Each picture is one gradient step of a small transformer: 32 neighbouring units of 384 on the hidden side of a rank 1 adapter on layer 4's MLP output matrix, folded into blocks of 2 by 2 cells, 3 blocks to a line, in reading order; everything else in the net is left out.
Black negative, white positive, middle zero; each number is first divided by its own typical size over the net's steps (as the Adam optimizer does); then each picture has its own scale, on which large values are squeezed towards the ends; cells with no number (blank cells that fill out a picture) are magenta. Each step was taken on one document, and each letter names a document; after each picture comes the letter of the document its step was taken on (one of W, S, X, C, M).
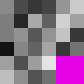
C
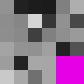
C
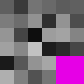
C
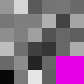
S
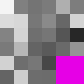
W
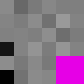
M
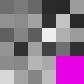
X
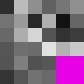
S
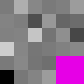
S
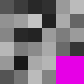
C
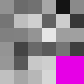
X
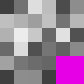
W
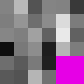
M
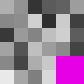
X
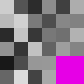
W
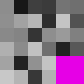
C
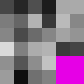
C
